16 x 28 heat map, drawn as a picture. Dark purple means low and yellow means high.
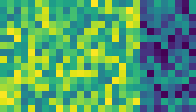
Ninth with the lowest average: middle right. Seam: vertical, 70% of the way across, the left part higher. Average level on the scale: 60%.
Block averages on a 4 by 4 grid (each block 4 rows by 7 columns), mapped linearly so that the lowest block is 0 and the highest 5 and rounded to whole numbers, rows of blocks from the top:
4 4 4 1 | 4 4 4 0 | 5 5 4 1 | 4 4 4 1
